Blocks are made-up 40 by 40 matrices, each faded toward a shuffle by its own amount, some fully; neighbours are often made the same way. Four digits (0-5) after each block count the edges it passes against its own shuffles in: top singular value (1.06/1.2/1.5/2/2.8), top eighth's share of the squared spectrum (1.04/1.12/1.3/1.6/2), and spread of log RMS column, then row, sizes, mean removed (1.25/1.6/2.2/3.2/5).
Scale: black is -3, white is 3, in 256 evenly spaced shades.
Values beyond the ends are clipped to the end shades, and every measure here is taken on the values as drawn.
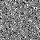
1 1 0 0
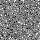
0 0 0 0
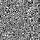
2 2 1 0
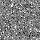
0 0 0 0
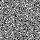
0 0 0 0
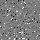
1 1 0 0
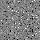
2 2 0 0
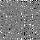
3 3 2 2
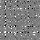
3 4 2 2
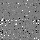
2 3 1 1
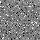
2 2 0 0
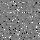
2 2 0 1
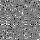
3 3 1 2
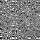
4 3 2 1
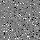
2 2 1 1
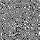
3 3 1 1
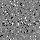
2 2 0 1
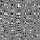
4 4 2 2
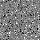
2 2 0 0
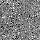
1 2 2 0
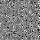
1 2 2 0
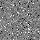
1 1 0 0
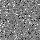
0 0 0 0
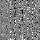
2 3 3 0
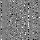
2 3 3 0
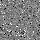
0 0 0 0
